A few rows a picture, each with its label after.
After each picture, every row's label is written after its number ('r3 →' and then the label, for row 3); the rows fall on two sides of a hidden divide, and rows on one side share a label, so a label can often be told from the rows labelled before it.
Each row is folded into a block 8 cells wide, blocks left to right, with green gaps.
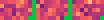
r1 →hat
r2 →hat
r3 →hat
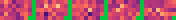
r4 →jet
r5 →hat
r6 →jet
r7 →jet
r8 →hat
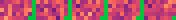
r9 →hat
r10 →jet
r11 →hat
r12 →jet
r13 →hat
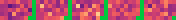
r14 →jet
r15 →jet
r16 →jet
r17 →hat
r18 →hat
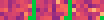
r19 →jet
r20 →jet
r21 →jet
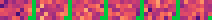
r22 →jet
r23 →jet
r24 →hat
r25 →hat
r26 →hat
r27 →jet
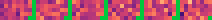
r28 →jet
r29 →hat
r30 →jet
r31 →jet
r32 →jet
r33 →hat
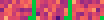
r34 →hat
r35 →jet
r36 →jet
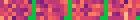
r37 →jet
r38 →hat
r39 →hat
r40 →hat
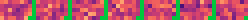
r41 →jet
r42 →jet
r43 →hat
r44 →hat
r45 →hat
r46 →jet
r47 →jet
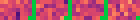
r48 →jet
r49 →jet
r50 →jet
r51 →hat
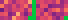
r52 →hat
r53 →jet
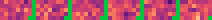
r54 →jet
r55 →hat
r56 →jet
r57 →jet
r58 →jet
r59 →hat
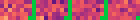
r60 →jet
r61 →jet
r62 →jet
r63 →hat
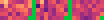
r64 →jet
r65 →jet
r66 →jet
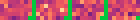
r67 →jet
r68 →hat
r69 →jet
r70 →hat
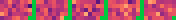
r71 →hat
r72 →jet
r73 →jet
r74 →hat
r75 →jet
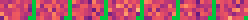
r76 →hat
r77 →hat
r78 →jet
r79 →hat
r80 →jet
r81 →jet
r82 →jet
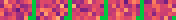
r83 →jet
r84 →hat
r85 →hat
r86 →jet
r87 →hat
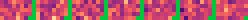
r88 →hat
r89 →hat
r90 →jet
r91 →hat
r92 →jet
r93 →jet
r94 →jet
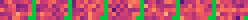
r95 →hat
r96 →jet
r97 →hat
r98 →jet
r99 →hat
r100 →hat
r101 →jet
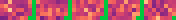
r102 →jet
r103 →jet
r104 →hat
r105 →jet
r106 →jet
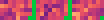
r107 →hat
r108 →jet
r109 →hat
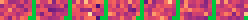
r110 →jet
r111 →jet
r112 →hat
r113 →jet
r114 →hat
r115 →jet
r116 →jet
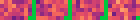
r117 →jet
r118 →hat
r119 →hat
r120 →hat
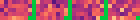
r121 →hat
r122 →jet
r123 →jet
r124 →hat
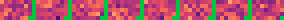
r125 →jet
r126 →jet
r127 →hat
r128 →jet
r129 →jet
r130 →jet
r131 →hat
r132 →hat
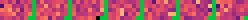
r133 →jet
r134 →hat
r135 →hat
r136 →jet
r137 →jet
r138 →jet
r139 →jet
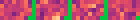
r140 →hat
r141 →hat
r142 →hat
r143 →jet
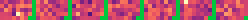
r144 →hat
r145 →jet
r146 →jet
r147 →hat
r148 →jet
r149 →jet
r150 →hat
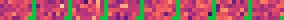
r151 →jet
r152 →jet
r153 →hat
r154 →jet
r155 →hat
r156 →hat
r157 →jet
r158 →jet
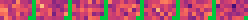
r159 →hat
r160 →jet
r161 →hat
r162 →jet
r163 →hat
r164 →jet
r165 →jet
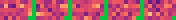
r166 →jet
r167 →jet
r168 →hat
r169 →jet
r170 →jet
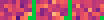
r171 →jet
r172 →hat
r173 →jet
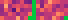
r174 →jet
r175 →hat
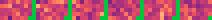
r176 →hat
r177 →hat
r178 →jet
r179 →hat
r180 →hat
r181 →jet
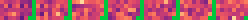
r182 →jet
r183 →hat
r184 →jet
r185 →hat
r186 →jet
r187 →jet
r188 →hat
